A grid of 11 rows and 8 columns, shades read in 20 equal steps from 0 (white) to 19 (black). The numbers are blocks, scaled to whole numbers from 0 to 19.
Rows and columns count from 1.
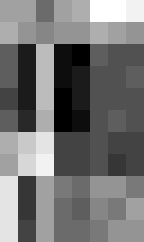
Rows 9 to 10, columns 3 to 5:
7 10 11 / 7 11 12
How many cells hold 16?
1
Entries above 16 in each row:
0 0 3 3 3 2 0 0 0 0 0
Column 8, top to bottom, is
1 8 13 12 13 13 14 14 10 7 8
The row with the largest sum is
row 5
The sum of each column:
82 133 65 149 147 110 113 113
